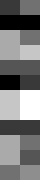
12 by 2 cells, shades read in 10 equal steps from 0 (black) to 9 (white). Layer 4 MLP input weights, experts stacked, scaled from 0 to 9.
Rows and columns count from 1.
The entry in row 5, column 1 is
3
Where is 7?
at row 4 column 2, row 7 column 1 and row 8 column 1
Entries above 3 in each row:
1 0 2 2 0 0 2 2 0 2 1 2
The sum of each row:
6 0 10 13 6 2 16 16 4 10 9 9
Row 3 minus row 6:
6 2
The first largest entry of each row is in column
2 1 1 2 1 2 2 2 1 1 1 2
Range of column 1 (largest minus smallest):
7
